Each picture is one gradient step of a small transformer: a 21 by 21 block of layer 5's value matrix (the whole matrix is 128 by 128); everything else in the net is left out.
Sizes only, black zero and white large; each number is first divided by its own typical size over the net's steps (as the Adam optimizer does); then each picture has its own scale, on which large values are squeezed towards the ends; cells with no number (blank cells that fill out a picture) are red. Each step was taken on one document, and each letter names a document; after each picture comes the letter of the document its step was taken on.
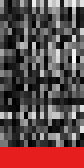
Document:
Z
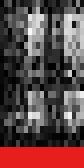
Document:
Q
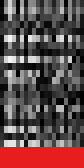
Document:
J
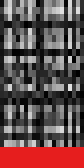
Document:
J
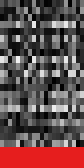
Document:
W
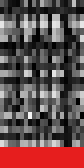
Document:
Z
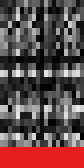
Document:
W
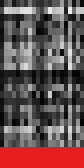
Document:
J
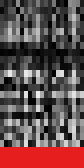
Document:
J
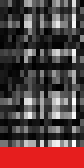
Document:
Q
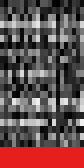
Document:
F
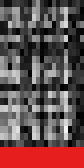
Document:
W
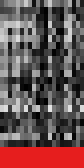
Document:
W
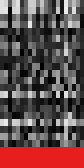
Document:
W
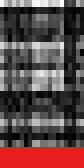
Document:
F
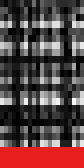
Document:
Z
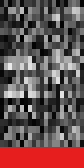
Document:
J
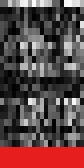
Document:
Z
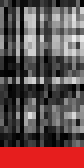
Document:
Q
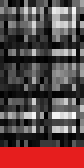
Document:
Q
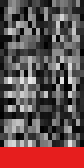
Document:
J
